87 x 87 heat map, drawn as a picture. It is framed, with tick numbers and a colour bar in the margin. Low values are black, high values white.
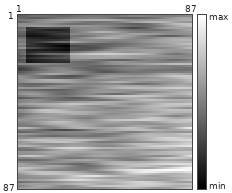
Slope: up to the bottom right. Average level on the scale: 60%. Grain: streaks across. Ninth with the highest average: bottom right. Ninth with the lowest average: top left. Odd patch: lower, in the top left.
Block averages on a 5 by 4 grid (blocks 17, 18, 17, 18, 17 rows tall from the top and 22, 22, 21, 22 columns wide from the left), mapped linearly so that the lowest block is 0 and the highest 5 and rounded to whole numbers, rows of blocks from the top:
0223 / 1233 / 3344 / 3345 / 3445
